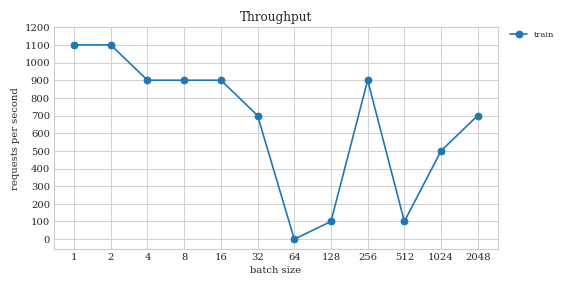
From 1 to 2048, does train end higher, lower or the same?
lower
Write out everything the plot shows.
Title: Throughput
x-axis: batch size, ticks 1 2 4 8 16 32 64 128 256 512 1024 2048
y-axis: requests per second, ticks 0 100 200 300 400 500 600 700 800 900 1000 1100 1200
Legend: train
Values:
train: 1100 1100 900 900 900 700 0 100 900 100 500 700
